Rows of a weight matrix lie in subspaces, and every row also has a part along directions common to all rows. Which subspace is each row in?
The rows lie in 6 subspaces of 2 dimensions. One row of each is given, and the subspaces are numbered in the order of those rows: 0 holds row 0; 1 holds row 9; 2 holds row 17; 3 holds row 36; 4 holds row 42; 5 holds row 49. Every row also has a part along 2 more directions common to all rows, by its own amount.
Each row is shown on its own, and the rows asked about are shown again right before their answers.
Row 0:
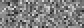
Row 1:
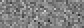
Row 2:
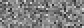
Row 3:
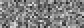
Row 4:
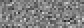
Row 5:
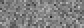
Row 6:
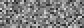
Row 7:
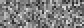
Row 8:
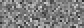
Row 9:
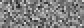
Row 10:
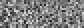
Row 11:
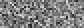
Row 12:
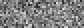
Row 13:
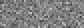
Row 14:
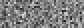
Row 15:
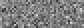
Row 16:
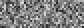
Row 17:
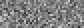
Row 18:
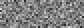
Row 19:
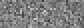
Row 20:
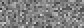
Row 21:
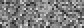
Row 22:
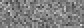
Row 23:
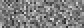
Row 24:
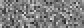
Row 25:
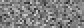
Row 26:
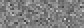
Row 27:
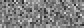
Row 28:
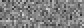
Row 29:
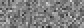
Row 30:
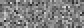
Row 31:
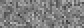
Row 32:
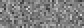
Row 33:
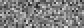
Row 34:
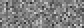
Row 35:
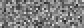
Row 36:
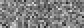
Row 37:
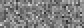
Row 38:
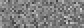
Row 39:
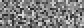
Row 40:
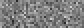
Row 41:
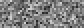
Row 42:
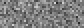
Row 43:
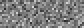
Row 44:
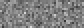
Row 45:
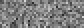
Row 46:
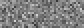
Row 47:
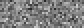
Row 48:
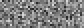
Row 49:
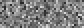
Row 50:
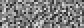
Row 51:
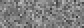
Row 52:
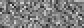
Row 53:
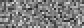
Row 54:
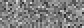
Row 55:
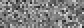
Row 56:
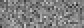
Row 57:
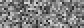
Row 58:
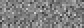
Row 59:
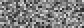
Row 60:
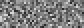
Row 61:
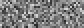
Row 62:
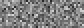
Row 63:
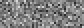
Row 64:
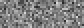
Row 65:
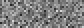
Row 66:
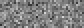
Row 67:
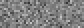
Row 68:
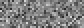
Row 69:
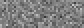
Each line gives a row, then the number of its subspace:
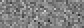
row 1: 5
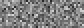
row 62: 0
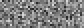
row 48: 5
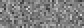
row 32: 5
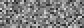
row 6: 3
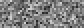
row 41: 2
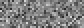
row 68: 3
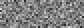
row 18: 3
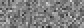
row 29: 3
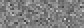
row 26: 1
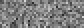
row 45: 3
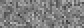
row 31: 4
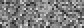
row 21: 3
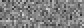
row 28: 5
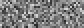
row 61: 0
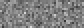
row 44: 4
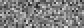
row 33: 4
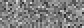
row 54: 1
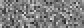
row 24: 0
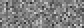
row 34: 1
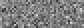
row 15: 0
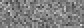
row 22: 1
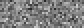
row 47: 2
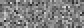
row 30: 4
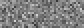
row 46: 0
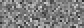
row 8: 1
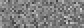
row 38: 0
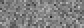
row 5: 3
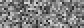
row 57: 2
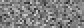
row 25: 2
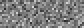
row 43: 2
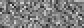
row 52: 5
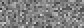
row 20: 3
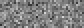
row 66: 4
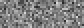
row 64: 4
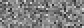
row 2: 1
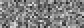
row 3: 3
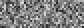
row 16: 5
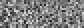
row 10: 2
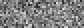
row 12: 4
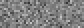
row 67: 2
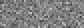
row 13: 3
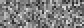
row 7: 4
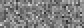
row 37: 4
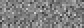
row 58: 1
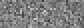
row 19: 5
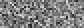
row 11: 5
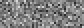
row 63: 1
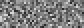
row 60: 2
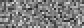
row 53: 2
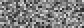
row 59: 3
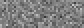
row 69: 0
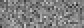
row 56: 0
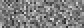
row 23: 0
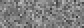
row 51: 4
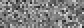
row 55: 1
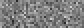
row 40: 0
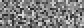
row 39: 5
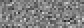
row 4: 2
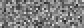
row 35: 1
